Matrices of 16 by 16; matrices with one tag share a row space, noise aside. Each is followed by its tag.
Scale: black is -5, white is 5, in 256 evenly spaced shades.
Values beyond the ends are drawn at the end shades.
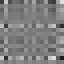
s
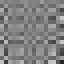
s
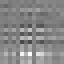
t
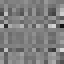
s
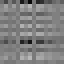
t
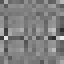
s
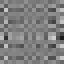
s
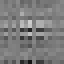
t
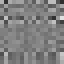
s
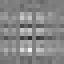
t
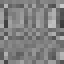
s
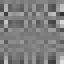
s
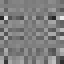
s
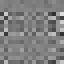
s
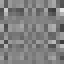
s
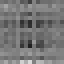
t
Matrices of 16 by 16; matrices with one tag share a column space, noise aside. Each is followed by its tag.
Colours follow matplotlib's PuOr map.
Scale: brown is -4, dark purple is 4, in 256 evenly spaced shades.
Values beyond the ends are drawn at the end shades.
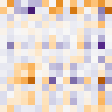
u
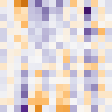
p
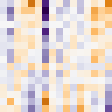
p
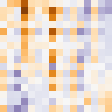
p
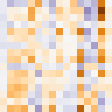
p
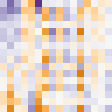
p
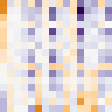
p
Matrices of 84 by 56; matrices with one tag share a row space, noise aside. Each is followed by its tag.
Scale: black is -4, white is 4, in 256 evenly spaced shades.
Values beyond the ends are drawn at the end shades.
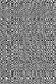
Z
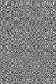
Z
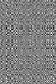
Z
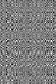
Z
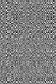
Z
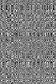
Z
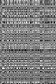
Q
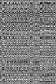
Q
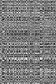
Q
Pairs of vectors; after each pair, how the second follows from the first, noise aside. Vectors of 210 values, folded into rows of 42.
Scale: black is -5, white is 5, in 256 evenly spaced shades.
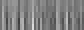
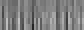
negated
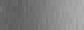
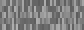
shuffled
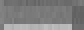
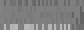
partly zeroed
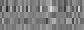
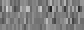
sign-scrambled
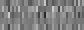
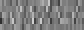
shuffled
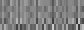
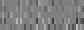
partly zeroed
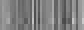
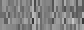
sign-scrambled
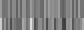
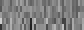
sign-scrambled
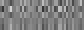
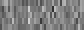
shuffled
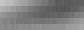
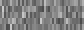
shuffled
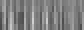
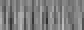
negated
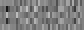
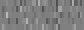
partly zeroed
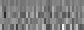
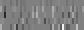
partly zeroed
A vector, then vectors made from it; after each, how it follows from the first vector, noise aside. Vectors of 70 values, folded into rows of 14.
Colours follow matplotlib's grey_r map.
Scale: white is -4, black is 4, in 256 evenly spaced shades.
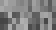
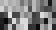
scaled up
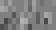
partly zeroed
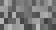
sign-scrambled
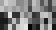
scaled up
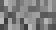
sign-scrambled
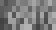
sign-scrambled
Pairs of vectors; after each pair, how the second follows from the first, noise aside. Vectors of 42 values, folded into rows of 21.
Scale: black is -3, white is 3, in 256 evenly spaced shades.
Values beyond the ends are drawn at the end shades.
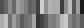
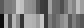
reversed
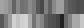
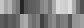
reversed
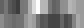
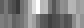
copied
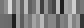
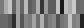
copied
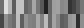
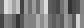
sign-scrambled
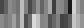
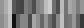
reversed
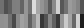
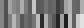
sign-scrambled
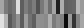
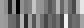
reversed
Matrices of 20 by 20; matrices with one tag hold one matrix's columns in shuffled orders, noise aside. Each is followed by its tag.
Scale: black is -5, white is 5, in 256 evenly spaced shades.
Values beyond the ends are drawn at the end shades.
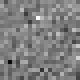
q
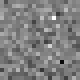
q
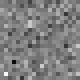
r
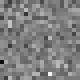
r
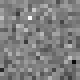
q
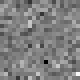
r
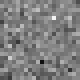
q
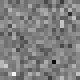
r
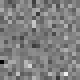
r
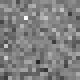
q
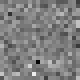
r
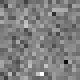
r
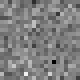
r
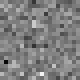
r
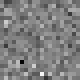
r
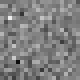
q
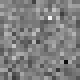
q
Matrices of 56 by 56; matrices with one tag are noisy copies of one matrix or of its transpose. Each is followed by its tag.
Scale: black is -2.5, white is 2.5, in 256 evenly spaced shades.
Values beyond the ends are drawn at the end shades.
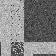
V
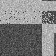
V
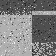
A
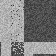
V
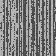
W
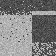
A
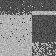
A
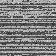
W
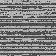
W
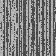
W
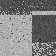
A
